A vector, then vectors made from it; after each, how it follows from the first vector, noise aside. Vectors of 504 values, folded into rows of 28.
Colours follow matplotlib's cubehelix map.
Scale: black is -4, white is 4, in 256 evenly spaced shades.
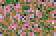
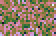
wrapped around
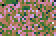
copied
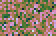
wrapped around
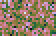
wrapped around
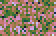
wrapped around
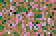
wrapped around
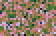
wrapped around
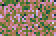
copied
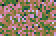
copied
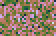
copied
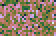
copied
